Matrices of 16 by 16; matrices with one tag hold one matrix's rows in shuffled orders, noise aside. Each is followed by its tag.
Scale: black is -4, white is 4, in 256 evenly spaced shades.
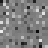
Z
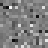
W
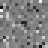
Z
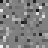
Z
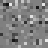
W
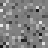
Z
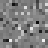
W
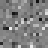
W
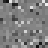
W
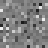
Z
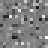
W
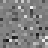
W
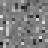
Z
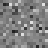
W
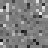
Z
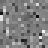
Z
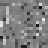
Z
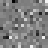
W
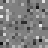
Z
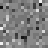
Z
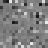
W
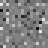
Z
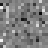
Z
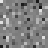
Z
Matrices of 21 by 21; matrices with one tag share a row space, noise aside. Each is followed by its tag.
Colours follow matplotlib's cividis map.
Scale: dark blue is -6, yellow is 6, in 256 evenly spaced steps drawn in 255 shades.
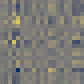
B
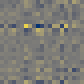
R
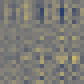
R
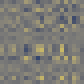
R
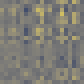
R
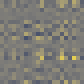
R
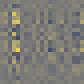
B
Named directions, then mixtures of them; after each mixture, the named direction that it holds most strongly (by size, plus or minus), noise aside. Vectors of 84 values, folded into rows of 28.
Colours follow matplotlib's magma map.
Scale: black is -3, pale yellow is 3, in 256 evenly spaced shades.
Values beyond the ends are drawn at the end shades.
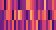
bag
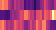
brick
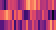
brick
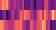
brick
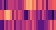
brick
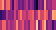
brick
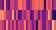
bag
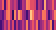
bag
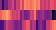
brick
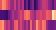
brick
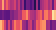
brick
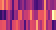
brick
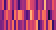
bag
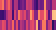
bag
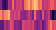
brick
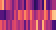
brick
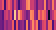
bag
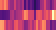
brick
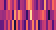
bag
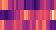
brick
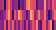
bag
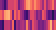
brick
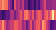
brick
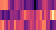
brick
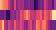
brick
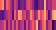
bag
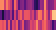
brick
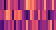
bag
